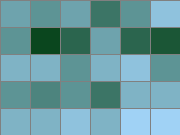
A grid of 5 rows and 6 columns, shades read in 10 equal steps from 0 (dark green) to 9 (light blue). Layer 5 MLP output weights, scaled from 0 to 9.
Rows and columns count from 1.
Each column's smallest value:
5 0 2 3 2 1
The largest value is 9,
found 2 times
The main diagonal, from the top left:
6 0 5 3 9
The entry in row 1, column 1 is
6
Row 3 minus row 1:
1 2 -1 4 3 -3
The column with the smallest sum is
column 2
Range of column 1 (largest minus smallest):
2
